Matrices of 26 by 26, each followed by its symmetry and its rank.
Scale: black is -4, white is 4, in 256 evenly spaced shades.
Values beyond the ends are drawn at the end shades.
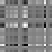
symmetric, rank one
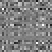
neither, rank three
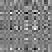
neither, rank two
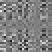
neither, rank three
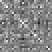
symmetric, rank five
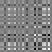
symmetric, rank one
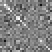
symmetric, rank five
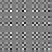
symmetric, rank one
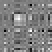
symmetric, rank two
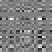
neither, rank two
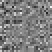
neither, rank five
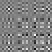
symmetric, rank two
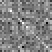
symmetric, rank five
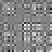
symmetric, rank two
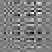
neither, rank two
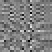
neither, rank three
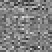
neither, rank five
